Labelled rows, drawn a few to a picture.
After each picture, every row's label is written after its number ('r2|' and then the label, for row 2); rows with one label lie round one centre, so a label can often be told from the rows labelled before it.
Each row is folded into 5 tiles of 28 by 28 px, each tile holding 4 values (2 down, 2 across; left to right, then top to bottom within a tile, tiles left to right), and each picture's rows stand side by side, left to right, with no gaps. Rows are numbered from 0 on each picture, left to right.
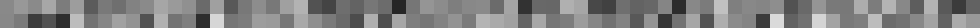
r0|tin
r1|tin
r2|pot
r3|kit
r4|pot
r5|tin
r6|kit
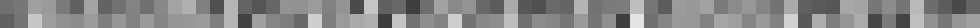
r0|kit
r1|kit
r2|kit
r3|kit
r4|tin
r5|kit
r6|tin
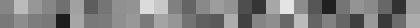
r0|tin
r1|pot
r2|pot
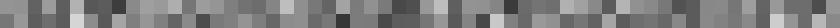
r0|tin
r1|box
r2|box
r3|tin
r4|box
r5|tin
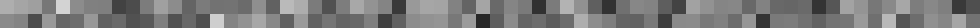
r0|box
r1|tin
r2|pot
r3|box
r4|pot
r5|box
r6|box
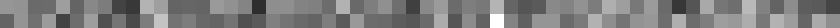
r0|box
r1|pot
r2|box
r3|tin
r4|kit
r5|kit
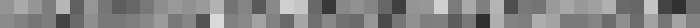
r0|box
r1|tin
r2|pot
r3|tin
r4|kit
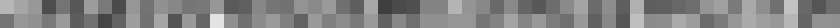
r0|pot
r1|tin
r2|kit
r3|kit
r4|tin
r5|kit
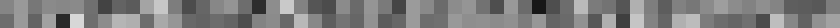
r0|tin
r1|pot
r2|pot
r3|kit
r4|tin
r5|tin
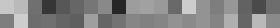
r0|pot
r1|kit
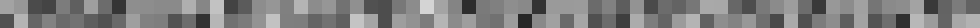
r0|pot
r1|tin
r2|tin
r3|pot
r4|tin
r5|pot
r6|tin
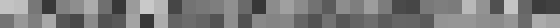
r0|pot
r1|pot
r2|box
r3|kit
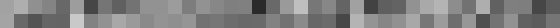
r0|tin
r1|box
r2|tin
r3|box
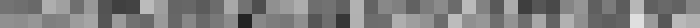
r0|kit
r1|pot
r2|tin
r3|kit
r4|tin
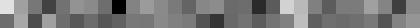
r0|pot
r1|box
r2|pot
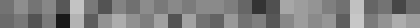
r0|tin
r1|box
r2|tin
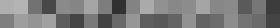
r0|pot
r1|box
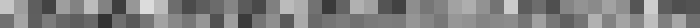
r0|pot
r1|pot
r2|pot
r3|kit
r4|kit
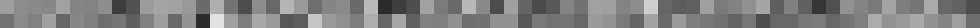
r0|box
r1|tin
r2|kit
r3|kit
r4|kit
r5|box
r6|kit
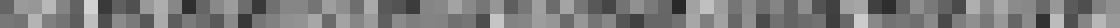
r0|kit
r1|pot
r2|kit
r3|tin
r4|pot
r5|box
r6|pot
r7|tin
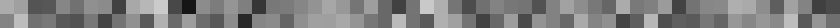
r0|pot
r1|pot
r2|kit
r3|pot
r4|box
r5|kit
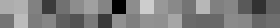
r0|pot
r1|box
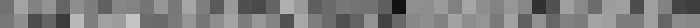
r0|tin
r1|kit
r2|pot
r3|kit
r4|kit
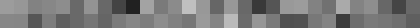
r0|box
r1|kit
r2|box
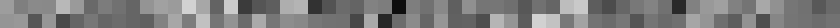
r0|box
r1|kit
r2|pot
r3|tin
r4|pot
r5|box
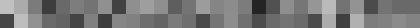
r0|pot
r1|box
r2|tin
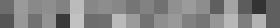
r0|tin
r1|kit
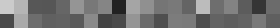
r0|pot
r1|box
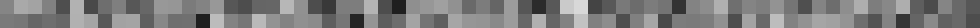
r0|tin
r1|tin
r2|pot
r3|kit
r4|pot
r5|tin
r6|box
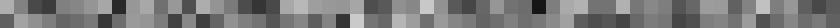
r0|pot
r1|box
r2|tin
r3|pot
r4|box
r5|box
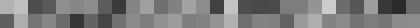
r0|pot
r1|kit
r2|kit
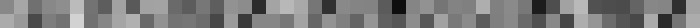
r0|tin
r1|pot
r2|pot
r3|box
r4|pot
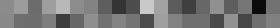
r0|box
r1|pot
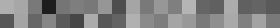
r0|pot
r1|kit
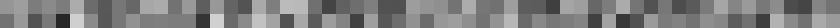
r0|tin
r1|tin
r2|pot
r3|kit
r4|box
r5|tin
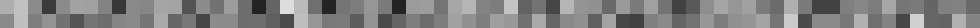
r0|pot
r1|box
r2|pot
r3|kit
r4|box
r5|kit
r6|tin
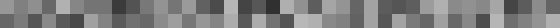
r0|box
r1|kit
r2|kit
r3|tin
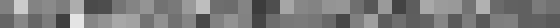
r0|tin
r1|box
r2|box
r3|box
